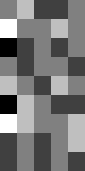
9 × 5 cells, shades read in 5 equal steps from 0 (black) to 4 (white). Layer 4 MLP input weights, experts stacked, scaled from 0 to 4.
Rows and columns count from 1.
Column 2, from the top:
3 2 1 1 2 3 3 2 2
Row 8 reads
1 2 1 2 3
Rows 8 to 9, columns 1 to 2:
1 2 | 1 2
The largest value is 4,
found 2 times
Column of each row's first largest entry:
2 1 3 1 1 2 1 5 2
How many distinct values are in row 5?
3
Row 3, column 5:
2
